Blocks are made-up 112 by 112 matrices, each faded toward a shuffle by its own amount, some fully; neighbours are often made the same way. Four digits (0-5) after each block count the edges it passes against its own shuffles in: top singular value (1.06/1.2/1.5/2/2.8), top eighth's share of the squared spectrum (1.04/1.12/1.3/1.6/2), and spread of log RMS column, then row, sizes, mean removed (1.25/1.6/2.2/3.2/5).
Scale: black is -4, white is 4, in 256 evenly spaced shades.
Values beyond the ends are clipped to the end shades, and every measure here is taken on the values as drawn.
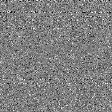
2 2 0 3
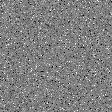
0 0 0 0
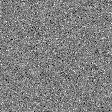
0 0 0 0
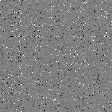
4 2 1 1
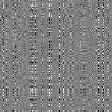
5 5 4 3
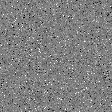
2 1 0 0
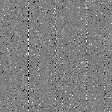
4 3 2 0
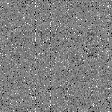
4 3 2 1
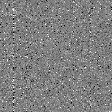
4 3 2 1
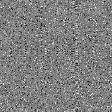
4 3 2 1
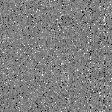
3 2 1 0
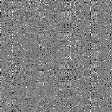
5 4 3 2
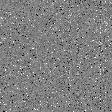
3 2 1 0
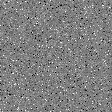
0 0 0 0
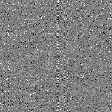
4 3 2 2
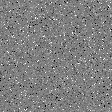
0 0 0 0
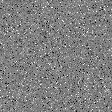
2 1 0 0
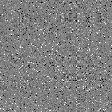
4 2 1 1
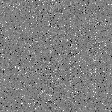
3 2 1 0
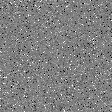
0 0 0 0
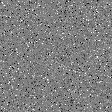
2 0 0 0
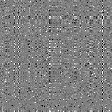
5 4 3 3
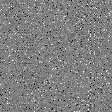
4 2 1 0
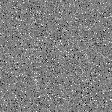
3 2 0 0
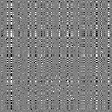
5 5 4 4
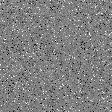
2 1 0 0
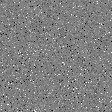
0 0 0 0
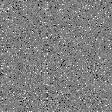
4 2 0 1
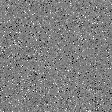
3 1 0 0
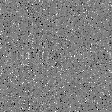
3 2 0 0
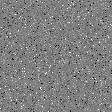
2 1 0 0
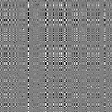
5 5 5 4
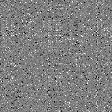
4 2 1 1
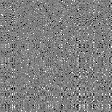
5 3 3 2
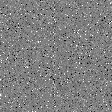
3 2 0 0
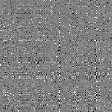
5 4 3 3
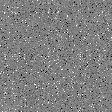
3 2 0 1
